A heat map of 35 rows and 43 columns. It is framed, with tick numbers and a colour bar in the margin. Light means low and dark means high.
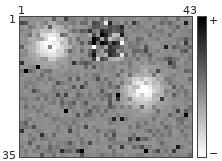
Slope: none. Ninth with the highest average: top middle. Roughest part: top middle. Odd rows or columns: none. Dips: two. Odd patch: rougher, in the top middle. Histogram: heavy tails on both sides.
